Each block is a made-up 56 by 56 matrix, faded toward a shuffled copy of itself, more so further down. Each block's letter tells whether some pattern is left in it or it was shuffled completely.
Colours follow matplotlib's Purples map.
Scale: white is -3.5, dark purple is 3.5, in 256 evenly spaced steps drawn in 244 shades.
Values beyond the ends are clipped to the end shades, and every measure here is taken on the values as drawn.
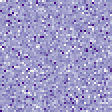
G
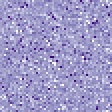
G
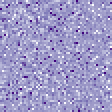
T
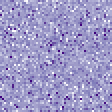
G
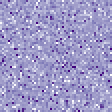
G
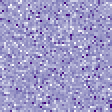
G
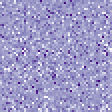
T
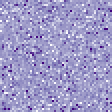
G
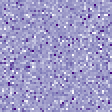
T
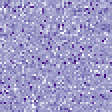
T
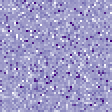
G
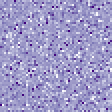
G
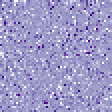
T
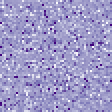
T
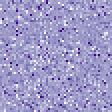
T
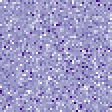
G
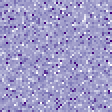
G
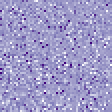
T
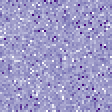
G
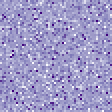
G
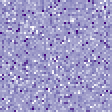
T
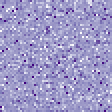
T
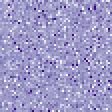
T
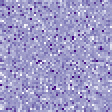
T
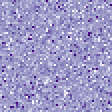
G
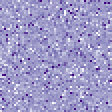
T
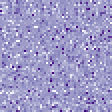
T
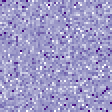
G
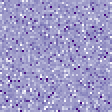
G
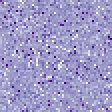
G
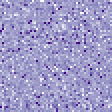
T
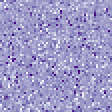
G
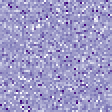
T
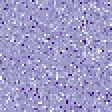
T
